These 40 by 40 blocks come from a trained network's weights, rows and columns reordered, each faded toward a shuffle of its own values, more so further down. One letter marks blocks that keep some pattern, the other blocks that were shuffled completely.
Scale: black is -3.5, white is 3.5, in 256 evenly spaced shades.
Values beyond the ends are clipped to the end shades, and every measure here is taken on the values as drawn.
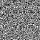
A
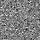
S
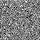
S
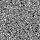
S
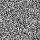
A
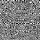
A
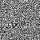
A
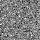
S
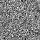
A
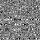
A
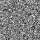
S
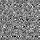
A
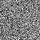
S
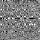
A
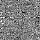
A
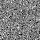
S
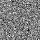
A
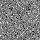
S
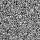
S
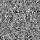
A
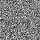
S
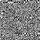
A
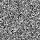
S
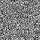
A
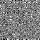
A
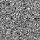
A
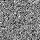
S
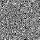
A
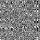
A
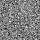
S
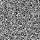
A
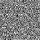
A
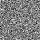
A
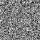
A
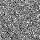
S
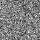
S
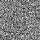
A
